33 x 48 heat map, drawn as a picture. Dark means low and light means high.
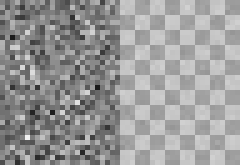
It is made of 1 by 2 panels. Panel 1,1: middling, fine-grained, strong in contrast. Panel 1,2: high, checkered.
